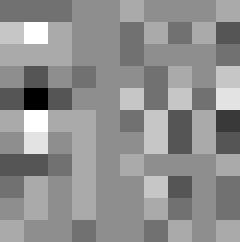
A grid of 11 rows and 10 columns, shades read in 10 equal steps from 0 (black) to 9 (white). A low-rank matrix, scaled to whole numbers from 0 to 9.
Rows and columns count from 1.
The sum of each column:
54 59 54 58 55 56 60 51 57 53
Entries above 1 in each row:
10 10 10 10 9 10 10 10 10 10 10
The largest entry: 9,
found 2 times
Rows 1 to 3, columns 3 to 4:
4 5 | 6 5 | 6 5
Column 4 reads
5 5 5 4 5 6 6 6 6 6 4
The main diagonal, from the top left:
4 9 6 4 5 4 7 5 5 4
